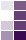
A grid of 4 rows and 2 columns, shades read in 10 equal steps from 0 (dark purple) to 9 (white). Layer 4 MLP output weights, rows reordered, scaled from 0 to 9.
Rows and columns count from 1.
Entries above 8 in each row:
0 1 0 0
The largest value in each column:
9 3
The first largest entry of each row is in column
1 1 1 1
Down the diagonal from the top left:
8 2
